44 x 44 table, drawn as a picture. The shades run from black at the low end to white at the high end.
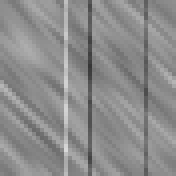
A few values lie far out on both sides of the bulk. Columns 17, 23 and 37 differ from the columns beside them. There is no overall slope. The top left is the smoothest part.
